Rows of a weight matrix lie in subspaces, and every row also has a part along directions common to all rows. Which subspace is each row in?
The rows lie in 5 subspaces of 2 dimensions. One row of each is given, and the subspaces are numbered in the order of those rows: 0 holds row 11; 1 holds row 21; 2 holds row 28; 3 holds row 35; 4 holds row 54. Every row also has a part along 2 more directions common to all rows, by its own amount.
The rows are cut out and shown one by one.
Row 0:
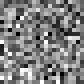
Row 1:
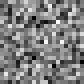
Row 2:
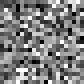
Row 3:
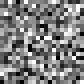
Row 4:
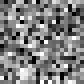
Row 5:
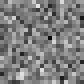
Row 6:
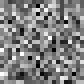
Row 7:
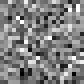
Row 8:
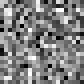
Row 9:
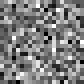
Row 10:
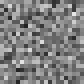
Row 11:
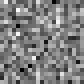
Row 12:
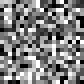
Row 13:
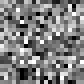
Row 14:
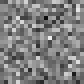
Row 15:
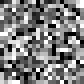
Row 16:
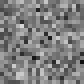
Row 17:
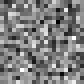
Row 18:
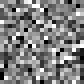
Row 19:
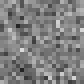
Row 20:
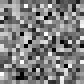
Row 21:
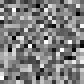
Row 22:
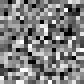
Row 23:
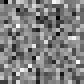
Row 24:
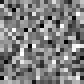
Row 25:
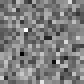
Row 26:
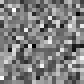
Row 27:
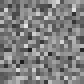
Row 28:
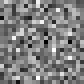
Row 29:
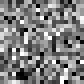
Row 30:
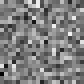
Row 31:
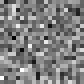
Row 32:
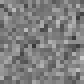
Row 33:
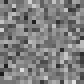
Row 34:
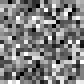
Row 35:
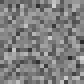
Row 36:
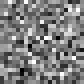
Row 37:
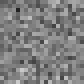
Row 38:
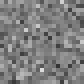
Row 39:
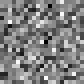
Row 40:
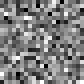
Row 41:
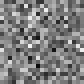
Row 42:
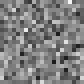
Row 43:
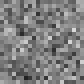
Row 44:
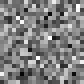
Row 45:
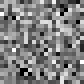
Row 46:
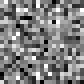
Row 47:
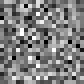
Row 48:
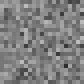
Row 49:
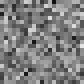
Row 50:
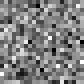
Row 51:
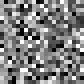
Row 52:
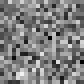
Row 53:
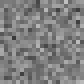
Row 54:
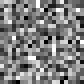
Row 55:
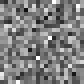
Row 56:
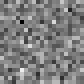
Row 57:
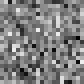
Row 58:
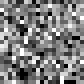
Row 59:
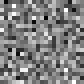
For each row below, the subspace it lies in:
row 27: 3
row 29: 1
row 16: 4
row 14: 0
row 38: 2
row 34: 4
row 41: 2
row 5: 2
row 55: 0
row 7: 0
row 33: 1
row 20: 3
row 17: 1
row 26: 1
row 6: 2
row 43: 2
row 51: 2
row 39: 4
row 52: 4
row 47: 2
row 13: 3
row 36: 0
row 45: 3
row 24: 1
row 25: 1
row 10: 3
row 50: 1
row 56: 2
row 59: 1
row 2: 3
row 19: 2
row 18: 1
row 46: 0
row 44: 0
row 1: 4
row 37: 3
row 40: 0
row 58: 3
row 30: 1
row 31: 1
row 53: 4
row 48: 3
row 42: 1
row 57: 0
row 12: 4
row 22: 0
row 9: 4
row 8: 4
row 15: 2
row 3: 0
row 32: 1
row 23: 0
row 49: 3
